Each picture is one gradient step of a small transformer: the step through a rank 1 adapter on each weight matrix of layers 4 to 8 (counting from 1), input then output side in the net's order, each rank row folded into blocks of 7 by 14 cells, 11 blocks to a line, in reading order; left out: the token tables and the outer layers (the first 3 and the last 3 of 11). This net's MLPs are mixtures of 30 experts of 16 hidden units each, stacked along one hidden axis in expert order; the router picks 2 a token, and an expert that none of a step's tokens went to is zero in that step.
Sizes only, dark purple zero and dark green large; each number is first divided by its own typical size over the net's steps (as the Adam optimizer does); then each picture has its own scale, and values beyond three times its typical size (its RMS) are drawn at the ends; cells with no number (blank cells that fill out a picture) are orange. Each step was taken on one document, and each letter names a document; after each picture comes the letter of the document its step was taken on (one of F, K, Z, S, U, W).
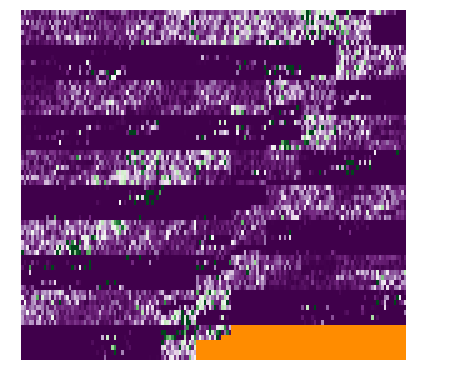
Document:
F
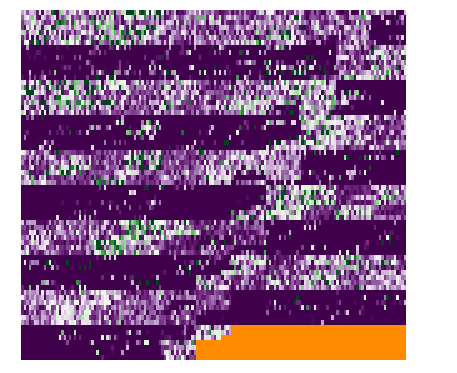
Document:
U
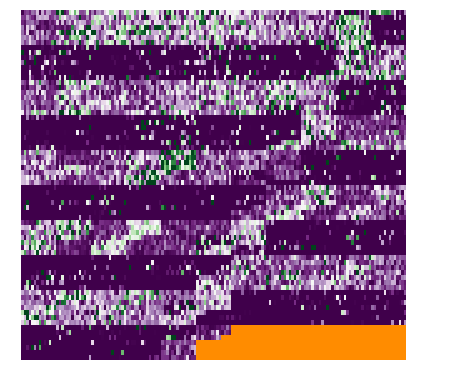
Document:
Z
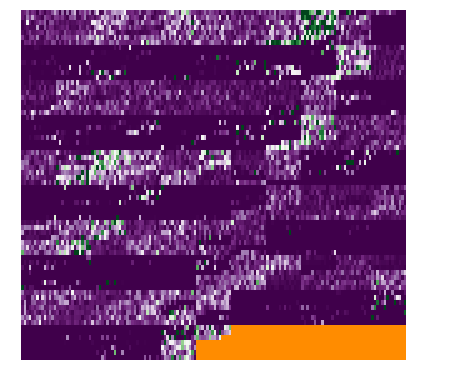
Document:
F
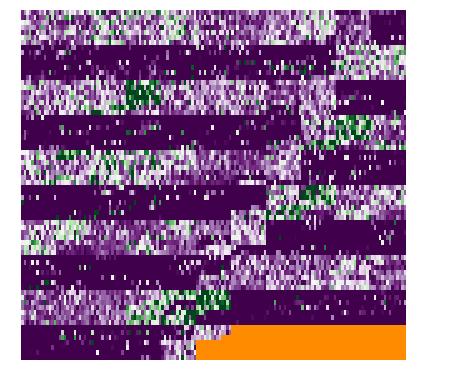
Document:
U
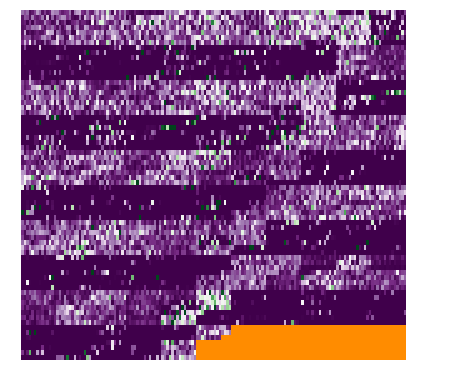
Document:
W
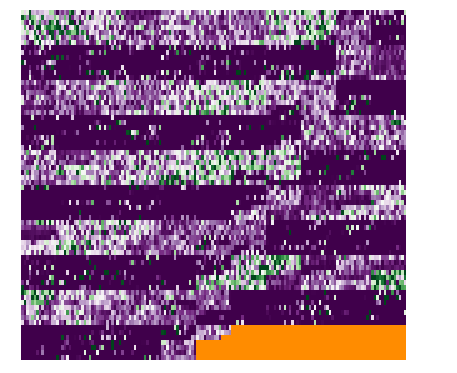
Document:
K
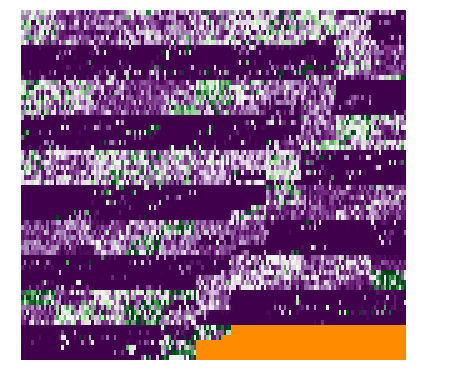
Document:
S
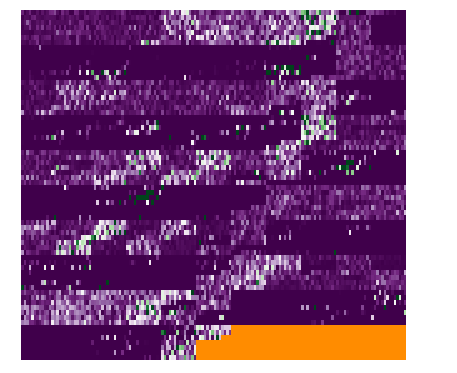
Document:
F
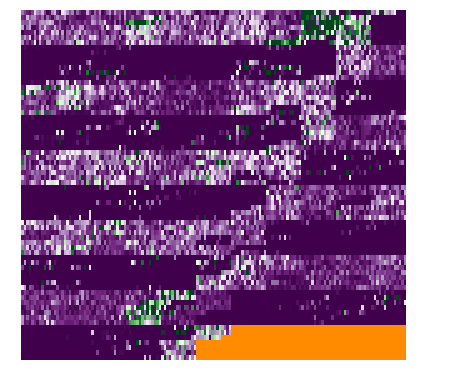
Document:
F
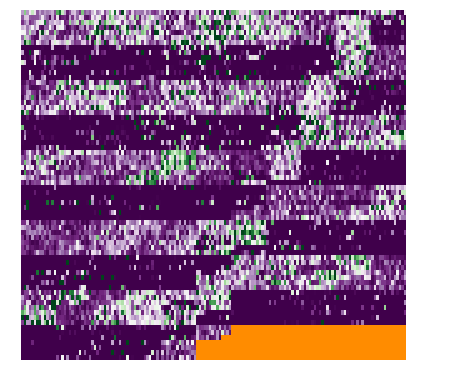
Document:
Z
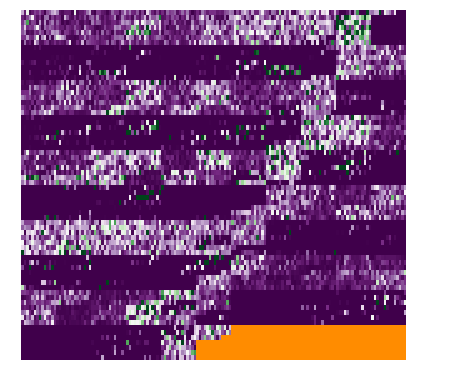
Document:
F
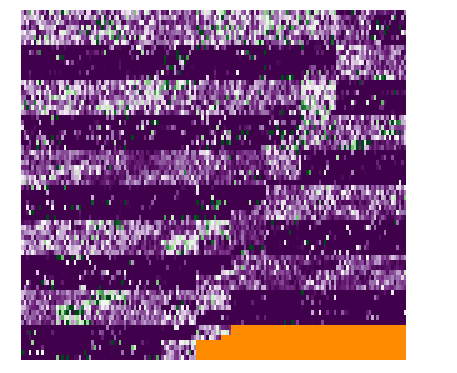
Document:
W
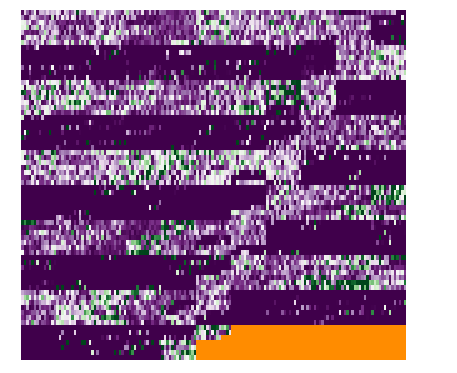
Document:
S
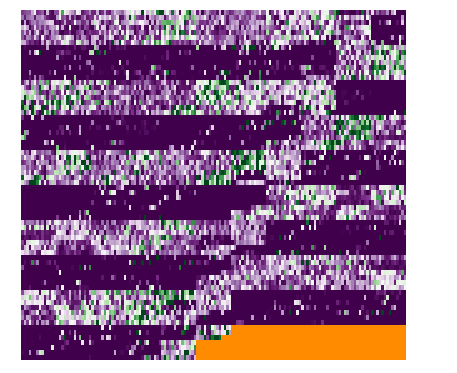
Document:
S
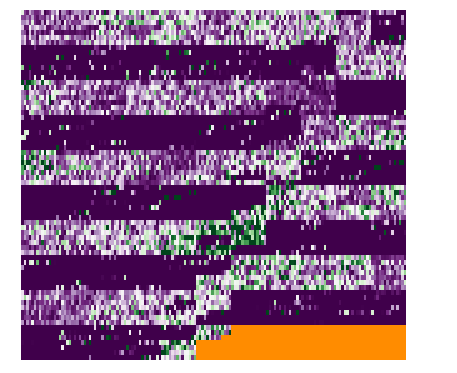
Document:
S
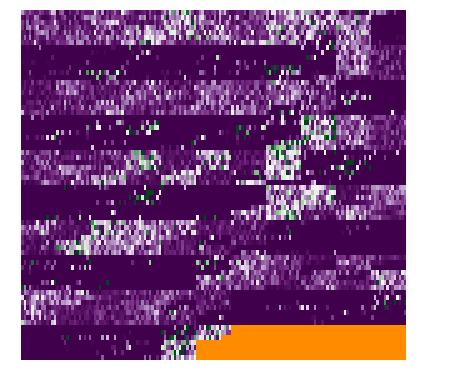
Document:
F
